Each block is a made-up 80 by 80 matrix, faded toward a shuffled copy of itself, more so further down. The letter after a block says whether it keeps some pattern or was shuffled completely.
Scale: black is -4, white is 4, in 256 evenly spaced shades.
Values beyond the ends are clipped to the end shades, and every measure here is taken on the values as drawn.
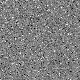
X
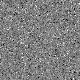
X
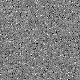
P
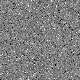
X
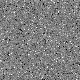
X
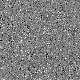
P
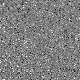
P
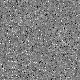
P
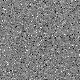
P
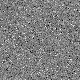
X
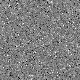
X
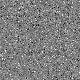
X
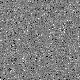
P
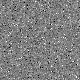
X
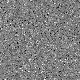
X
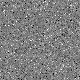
X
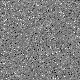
X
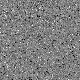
X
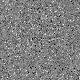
P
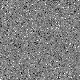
P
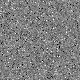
X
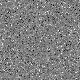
X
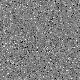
P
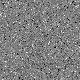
X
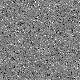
X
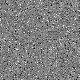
P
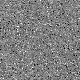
P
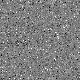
P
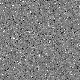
P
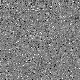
P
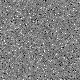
X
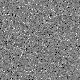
P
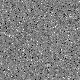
X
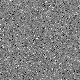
X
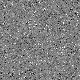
P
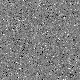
X
